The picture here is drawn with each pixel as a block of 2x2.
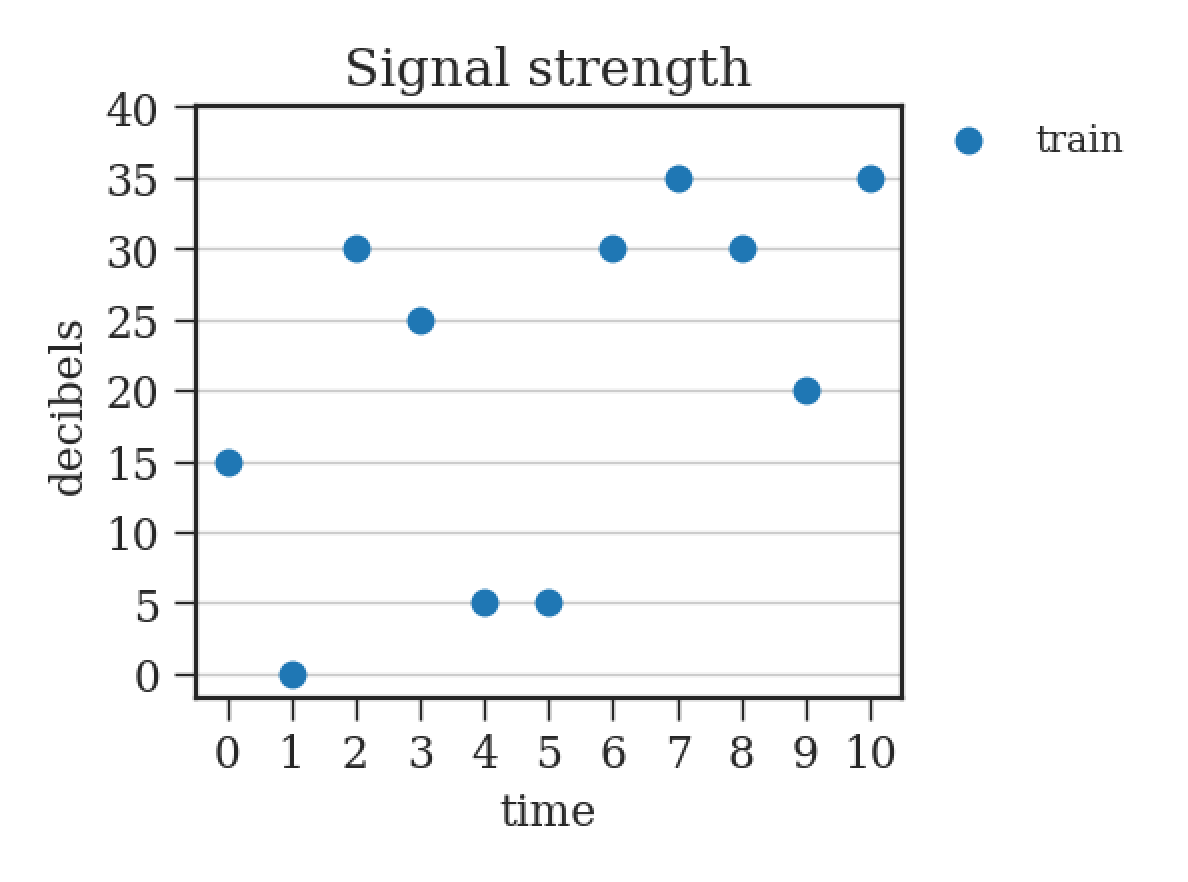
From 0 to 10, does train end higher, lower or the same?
higher
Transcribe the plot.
Title: Signal strength
x-axis: time, ticks 0 1 2 3 4 5 6 7 8 9 10
y-axis: decibels, ticks 0 5 10 15 20 25 30 35 40
Legend: train
Values:
train: 15 0 30 25 5 5 30 35 30 20 35
